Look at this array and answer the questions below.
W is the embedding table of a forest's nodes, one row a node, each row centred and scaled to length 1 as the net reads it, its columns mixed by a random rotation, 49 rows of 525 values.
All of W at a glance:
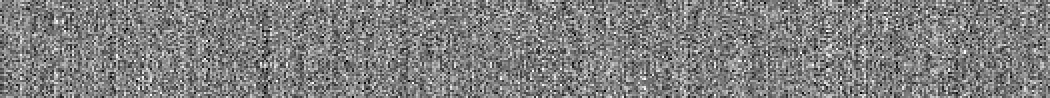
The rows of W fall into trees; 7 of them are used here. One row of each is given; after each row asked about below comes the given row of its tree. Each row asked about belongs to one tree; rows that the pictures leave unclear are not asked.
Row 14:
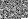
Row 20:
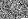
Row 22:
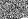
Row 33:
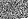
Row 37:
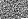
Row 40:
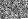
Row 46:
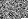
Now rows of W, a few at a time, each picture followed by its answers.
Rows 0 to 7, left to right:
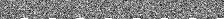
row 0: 22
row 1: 40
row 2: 22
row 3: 37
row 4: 40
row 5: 46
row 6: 14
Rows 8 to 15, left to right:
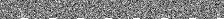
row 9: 14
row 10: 37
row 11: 37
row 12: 14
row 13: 20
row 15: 20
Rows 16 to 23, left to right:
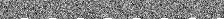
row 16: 33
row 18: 46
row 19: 22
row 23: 20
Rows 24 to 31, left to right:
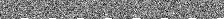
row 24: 37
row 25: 40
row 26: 40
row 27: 20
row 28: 22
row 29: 46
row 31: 33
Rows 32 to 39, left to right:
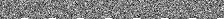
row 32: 33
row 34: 20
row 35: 20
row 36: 46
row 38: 46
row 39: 46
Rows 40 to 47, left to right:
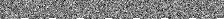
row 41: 37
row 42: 20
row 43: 46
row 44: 46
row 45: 14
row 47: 40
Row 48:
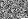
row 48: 20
